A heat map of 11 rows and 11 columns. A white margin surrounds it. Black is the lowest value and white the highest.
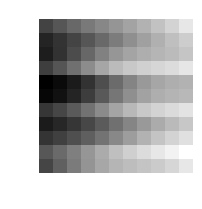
Slope: up to the right. Ninth with the highest average: bottom right. Ninth with the lowest average: middle left. Lone odd cells: none.
